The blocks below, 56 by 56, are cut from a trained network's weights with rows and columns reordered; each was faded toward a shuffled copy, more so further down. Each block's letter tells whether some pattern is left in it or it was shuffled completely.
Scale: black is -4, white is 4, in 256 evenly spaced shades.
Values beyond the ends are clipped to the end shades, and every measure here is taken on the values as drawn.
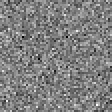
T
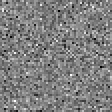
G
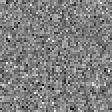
G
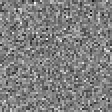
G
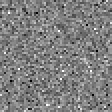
T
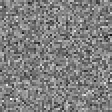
G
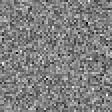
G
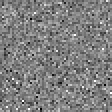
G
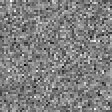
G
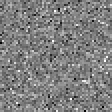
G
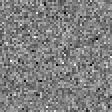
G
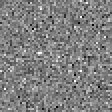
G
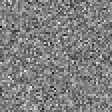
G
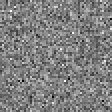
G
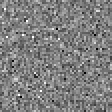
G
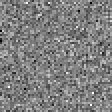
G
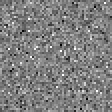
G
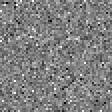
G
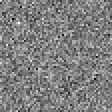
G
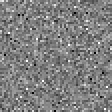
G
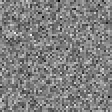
G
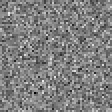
T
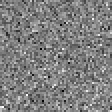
T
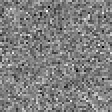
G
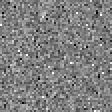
T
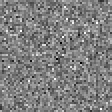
T
